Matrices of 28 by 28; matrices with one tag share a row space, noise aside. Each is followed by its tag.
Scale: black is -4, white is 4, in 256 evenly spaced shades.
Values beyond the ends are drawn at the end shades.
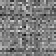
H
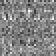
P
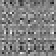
P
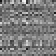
H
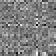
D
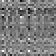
P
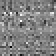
P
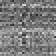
H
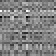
H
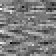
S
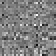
D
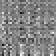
P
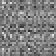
P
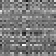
H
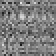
P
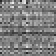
H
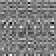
P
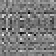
P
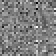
D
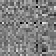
D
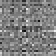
H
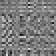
P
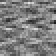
S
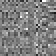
D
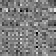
D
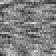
S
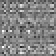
P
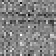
P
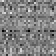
P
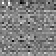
P
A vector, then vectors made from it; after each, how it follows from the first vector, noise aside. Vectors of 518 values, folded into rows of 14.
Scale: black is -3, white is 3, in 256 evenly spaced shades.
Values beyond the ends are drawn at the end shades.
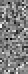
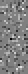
partly zeroed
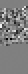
partly zeroed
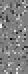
partly zeroed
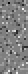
partly zeroed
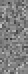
shrunk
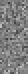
shrunk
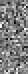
copied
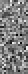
reversed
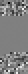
partly zeroed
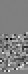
partly zeroed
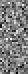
negated
